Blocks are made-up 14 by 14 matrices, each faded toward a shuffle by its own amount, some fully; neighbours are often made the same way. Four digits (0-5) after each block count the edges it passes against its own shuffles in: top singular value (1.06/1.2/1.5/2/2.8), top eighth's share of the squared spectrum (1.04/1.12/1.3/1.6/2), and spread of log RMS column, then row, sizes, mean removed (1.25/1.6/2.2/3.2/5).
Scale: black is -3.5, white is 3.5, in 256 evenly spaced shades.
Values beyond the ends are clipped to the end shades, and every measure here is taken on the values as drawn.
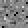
0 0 0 0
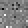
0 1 0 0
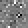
0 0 1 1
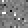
1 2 0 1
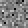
0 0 0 0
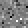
0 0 0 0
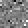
0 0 0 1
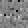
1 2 0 1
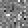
1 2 1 0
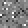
0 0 0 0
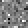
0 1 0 0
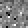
1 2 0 0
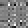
3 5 2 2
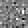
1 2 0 0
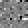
2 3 0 1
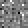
1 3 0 0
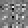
2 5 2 2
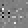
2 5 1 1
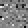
1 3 0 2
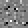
1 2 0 0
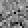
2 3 0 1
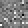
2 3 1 0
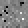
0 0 0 0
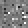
1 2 1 1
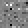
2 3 0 0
